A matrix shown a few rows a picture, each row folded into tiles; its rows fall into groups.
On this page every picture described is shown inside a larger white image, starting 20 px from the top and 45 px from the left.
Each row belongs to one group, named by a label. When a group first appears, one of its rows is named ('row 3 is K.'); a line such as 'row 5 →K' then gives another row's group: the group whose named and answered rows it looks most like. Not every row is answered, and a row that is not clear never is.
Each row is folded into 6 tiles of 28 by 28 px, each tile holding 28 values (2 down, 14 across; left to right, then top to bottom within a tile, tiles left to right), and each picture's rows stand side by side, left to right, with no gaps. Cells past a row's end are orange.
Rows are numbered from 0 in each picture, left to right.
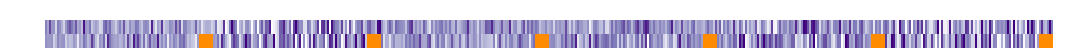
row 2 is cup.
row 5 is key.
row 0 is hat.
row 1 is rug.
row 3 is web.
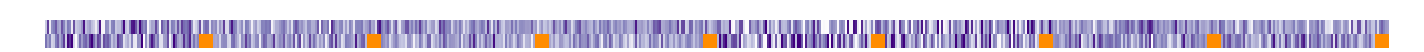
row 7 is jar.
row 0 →web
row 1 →rug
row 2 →hat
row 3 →cup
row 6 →web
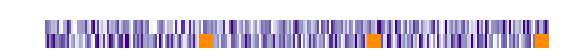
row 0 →jar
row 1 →rug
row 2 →key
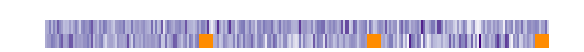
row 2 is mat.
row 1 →cup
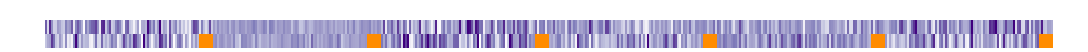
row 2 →web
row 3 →mat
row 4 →jar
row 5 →cup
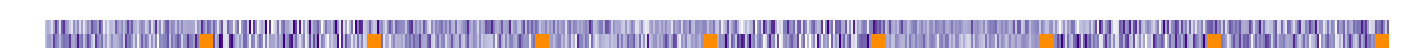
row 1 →key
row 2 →cup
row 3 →mat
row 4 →rug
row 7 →web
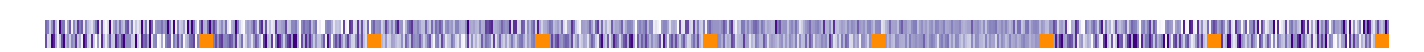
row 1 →jar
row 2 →cup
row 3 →jar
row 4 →hat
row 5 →cup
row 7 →key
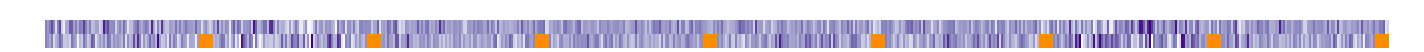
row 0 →hat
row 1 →mat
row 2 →hat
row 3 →cup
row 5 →hat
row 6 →web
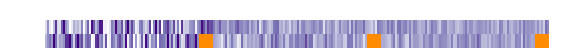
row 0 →rug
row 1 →hat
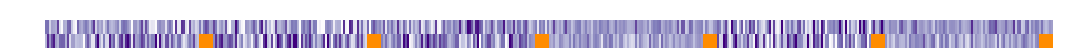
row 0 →jar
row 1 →jar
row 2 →web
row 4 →key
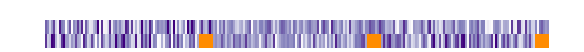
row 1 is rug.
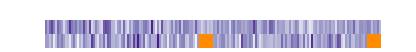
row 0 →hat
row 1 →mat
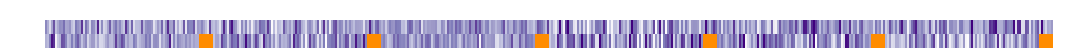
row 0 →key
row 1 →rug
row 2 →web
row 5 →cup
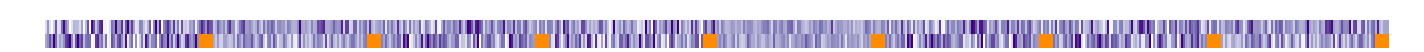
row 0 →rug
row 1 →cup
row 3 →key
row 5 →web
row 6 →web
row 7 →cup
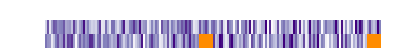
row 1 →key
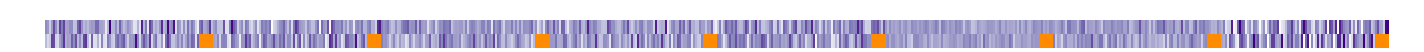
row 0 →key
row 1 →rug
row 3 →hat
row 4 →web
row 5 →mat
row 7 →rug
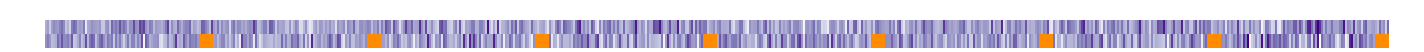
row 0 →web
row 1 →mat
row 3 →cup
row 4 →jar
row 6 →cup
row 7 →web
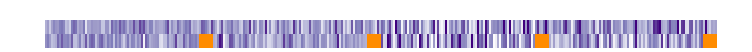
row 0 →web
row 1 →key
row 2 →key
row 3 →cup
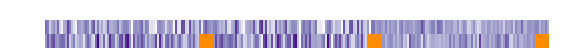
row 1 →jar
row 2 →mat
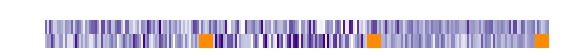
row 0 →mat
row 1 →jar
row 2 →cup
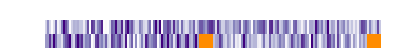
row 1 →mat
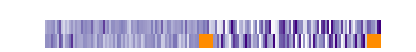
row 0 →hat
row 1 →rug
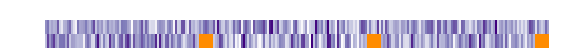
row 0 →jar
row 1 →mat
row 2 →mat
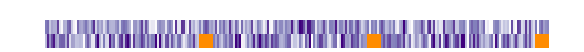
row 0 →jar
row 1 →web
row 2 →jar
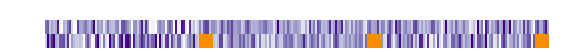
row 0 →jar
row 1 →key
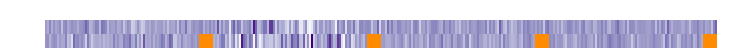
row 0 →mat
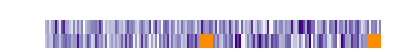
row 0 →rug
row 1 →web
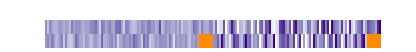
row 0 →mat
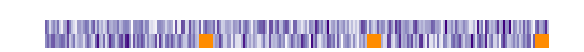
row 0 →jar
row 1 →mat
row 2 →key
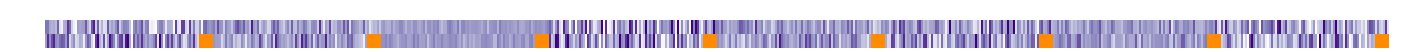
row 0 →jar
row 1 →hat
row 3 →key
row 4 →hat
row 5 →key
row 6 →hat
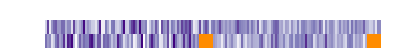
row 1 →hat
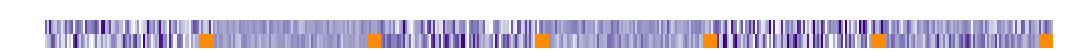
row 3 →hat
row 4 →key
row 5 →jar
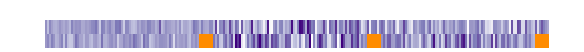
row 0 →mat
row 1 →web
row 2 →jar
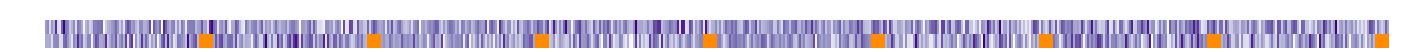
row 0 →rug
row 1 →jar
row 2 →rug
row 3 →cup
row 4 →web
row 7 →mat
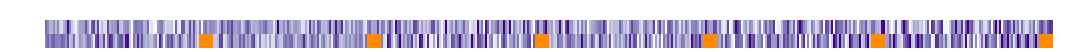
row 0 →jar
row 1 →key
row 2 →key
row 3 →rug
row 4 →rug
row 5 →rug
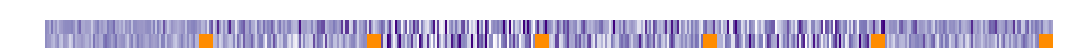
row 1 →cup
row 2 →key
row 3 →key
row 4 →rug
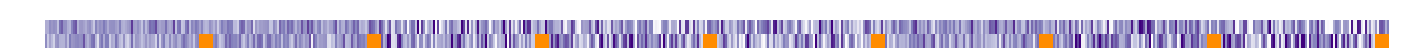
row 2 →key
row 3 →jar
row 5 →cup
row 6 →web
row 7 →jar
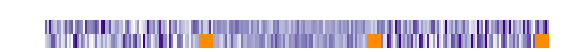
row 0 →mat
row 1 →hat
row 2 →key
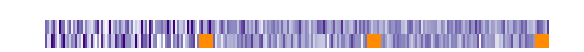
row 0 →key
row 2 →web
